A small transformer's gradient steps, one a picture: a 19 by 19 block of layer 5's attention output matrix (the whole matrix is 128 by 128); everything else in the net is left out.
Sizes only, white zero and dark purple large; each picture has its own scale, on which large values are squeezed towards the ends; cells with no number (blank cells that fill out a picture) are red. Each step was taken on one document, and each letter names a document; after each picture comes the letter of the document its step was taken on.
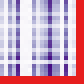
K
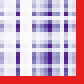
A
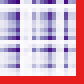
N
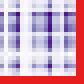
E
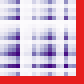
N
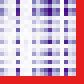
A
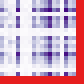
A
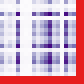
A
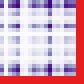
E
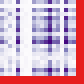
A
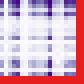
E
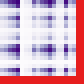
N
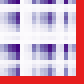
N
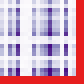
K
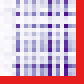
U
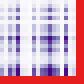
K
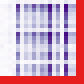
U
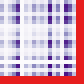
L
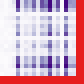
U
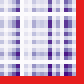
L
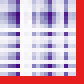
N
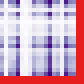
E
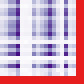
N
